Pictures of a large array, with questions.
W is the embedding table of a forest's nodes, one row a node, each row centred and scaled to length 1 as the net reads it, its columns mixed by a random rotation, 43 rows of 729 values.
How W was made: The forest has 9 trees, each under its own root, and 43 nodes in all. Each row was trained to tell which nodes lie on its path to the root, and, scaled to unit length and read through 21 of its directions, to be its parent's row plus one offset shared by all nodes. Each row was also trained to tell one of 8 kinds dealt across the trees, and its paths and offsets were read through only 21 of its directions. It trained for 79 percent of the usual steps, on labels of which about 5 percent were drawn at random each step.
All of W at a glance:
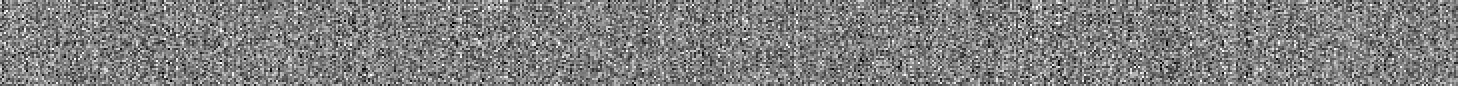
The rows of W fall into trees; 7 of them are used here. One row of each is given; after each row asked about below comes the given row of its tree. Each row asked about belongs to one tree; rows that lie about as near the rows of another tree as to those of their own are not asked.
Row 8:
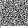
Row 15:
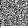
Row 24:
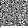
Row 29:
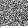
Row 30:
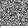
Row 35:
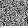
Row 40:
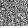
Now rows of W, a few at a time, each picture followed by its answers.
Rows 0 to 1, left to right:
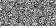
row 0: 8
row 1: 8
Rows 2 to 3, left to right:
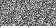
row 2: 35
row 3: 8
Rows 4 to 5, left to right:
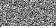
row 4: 24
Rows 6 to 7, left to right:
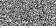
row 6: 29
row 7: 15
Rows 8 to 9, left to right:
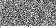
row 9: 30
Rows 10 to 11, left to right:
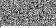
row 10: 15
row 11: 15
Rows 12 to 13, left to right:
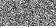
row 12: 8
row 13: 30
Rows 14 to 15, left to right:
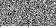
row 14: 35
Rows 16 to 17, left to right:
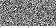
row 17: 29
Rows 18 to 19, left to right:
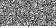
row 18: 30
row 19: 15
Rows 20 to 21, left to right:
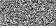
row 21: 40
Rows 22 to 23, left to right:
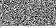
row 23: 8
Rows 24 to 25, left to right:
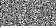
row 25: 29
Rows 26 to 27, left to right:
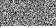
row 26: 30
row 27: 24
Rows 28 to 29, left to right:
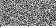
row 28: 24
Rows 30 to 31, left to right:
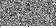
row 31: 35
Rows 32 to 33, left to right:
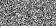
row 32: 24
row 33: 29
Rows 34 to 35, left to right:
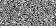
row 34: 8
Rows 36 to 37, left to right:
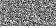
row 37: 30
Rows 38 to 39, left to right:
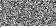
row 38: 8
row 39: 40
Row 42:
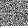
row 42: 24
